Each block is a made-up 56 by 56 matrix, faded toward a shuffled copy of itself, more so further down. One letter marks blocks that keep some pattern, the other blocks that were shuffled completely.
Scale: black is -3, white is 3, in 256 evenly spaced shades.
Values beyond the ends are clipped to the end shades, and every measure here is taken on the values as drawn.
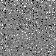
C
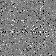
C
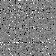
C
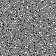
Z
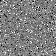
Z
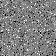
Z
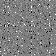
C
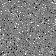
Z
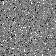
Z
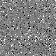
C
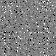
C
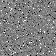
Z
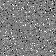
Z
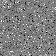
Z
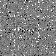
C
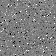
Z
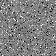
Z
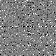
C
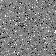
Z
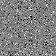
C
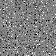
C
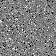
Z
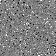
Z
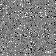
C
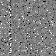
C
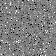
Z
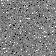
Z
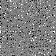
C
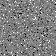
Z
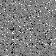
C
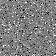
Z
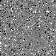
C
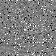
C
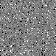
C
